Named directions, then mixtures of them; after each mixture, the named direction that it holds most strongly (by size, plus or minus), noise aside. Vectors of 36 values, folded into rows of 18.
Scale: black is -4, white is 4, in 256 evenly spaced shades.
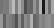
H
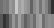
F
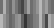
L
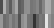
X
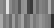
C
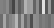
H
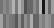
H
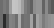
F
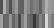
X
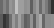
F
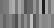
H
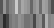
F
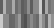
L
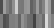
X
